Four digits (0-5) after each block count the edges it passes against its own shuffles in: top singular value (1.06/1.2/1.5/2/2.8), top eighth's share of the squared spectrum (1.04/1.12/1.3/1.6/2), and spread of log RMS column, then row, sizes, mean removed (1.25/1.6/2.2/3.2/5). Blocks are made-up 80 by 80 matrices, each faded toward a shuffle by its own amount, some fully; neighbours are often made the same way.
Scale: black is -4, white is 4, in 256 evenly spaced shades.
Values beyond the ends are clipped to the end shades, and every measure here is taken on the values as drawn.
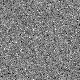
0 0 0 0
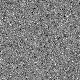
0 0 0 0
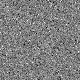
0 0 0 0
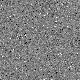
0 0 0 0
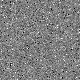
0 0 0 0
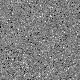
0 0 0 0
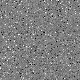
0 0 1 0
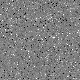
0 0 0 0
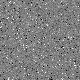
1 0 0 0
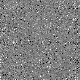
1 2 2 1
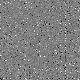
2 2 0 1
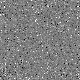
1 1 1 1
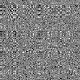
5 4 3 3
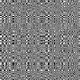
5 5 4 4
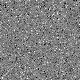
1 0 0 0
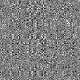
4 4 3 2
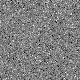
1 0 0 0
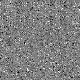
3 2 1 1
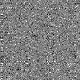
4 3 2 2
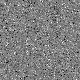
1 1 0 0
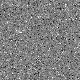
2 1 0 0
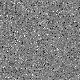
2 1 0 0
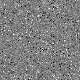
2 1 0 0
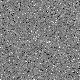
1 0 0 0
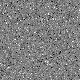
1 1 0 0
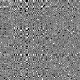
5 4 3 3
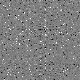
3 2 1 1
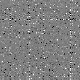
4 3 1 1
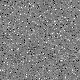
2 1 0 0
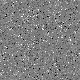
2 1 0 0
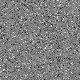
2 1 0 0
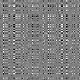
5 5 4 4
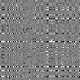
5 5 3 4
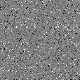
3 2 0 0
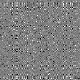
5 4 3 3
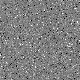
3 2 0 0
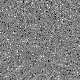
2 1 0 0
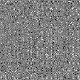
4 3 2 2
